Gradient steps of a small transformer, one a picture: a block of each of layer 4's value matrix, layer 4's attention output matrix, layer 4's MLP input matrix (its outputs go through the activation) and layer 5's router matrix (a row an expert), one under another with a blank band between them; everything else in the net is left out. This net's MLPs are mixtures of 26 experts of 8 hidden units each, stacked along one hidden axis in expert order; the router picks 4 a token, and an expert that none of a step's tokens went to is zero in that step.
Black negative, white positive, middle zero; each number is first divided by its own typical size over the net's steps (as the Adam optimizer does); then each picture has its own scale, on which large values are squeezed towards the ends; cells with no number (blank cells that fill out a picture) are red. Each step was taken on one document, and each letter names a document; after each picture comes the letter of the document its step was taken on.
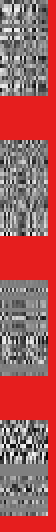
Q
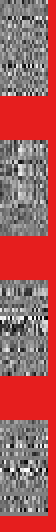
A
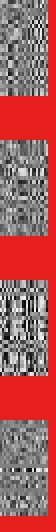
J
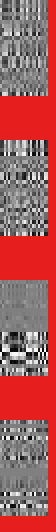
Q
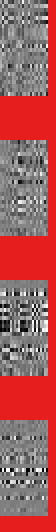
A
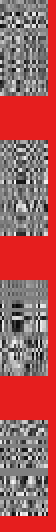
Q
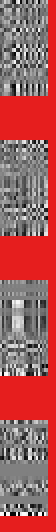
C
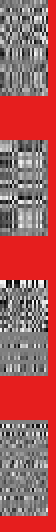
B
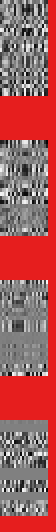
C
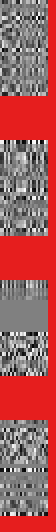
J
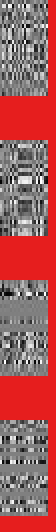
A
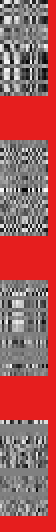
C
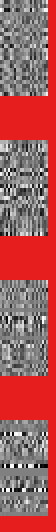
J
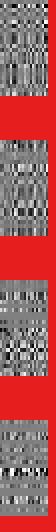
A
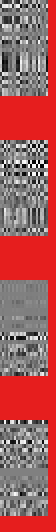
Q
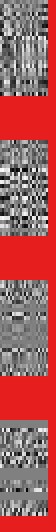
C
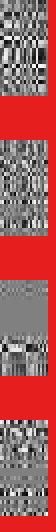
Q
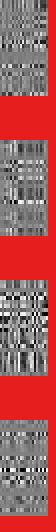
A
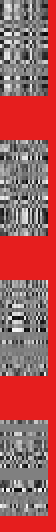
C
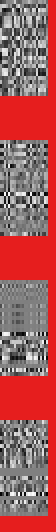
Q
